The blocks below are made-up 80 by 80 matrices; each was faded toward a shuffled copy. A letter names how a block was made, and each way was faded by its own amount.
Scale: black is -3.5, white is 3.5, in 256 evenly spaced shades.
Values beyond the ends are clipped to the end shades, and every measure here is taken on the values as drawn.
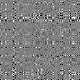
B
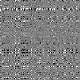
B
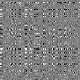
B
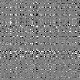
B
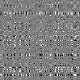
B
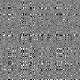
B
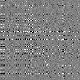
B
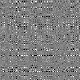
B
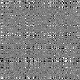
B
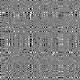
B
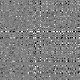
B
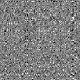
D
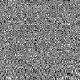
D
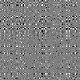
B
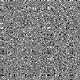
D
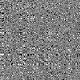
D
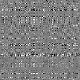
B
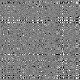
B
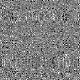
D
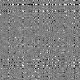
B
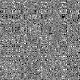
D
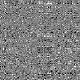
D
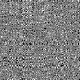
D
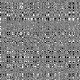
B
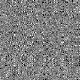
D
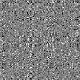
D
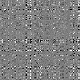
B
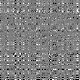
B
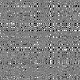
B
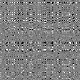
B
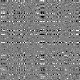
B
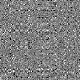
D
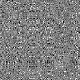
D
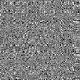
D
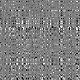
B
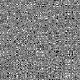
D
